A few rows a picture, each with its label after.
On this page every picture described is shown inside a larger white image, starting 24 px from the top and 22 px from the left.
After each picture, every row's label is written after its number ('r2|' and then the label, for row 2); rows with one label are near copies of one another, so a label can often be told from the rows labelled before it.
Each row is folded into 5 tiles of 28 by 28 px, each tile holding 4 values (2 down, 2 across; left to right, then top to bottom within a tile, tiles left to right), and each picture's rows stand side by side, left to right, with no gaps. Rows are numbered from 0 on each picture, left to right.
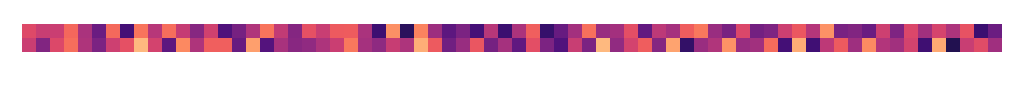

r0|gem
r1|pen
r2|gem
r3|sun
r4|pen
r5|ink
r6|ink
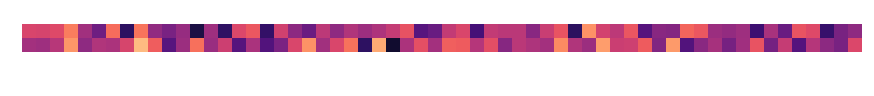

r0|gem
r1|sun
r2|ink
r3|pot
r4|pen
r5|sun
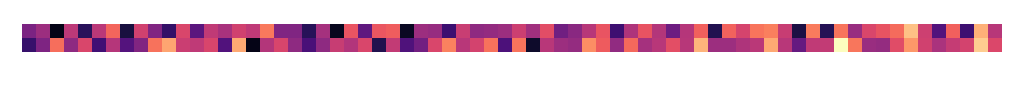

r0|sun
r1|ink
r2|sun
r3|ink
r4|pot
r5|gem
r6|gem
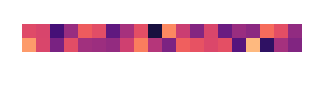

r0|pot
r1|pen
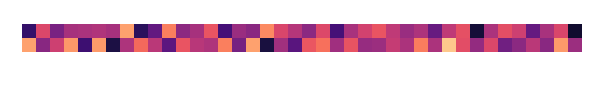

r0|ink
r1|pen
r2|pot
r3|pot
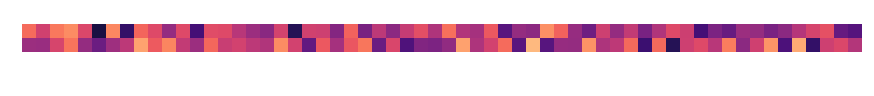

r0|gem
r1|pot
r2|pen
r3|pen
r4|ink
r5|ink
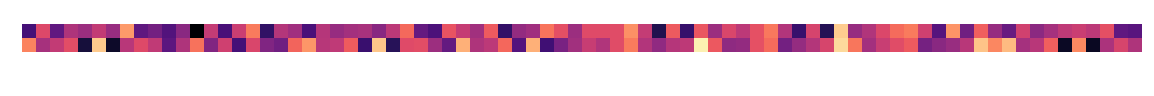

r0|ink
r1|sun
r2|ink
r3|pen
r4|gem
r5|gem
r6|gem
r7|ink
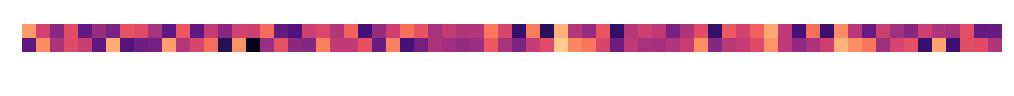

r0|pen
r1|ink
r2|pen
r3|gem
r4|pot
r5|gem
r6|ink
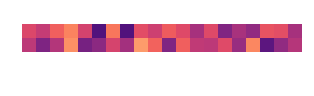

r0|gem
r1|pen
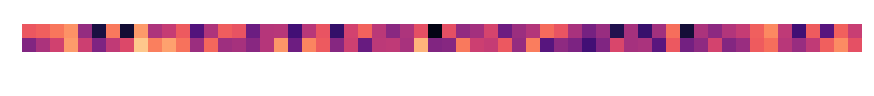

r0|gem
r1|pot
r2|pot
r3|pen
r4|sun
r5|gem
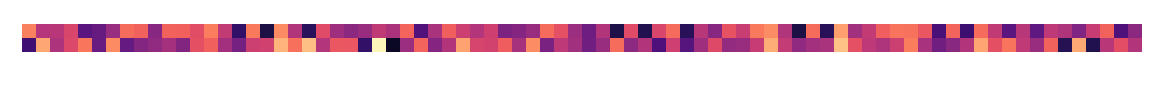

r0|pen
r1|gem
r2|ink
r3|pen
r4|sun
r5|gem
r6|gem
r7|ink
